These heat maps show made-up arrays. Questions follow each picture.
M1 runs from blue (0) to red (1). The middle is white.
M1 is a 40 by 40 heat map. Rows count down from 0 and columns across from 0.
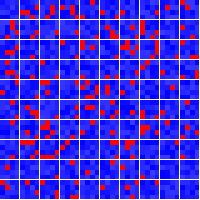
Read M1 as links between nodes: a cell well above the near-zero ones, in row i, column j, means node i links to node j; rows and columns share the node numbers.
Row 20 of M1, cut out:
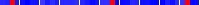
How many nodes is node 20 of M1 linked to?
3
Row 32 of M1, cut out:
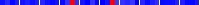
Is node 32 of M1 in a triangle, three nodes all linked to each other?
no
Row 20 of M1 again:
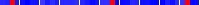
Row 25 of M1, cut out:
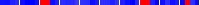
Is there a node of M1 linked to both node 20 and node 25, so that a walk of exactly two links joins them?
yes
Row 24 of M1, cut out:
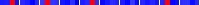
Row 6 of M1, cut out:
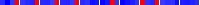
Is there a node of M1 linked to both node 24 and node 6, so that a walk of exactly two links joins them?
no
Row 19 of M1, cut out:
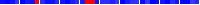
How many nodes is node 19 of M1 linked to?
3
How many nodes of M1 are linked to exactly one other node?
2
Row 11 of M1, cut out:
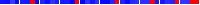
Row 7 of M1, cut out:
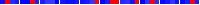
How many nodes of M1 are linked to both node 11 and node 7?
4
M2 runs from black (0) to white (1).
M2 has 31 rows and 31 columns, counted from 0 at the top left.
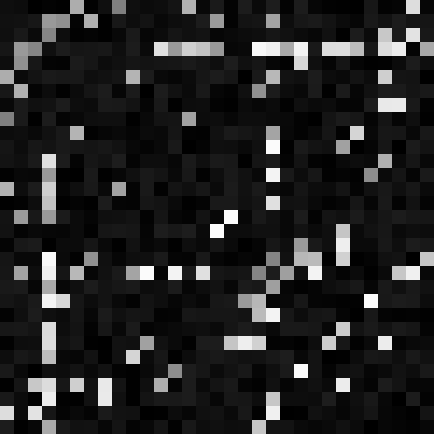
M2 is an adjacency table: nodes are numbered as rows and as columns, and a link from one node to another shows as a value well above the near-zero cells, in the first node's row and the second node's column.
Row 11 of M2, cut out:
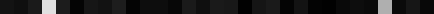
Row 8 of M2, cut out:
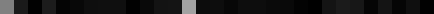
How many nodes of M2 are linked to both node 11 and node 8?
0
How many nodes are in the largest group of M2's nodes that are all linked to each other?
3
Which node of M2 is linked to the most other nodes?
node 3
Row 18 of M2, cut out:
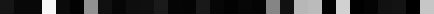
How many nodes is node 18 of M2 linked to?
7
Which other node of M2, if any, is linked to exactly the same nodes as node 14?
node 20
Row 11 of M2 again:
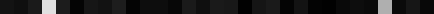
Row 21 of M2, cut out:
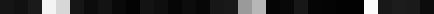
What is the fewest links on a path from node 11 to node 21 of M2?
2
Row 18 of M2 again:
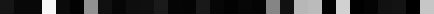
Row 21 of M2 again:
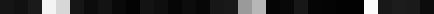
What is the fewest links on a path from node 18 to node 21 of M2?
1
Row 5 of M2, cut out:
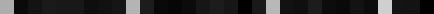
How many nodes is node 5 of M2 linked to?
4
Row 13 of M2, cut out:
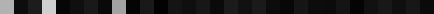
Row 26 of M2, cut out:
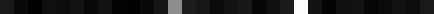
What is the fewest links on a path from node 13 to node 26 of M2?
3
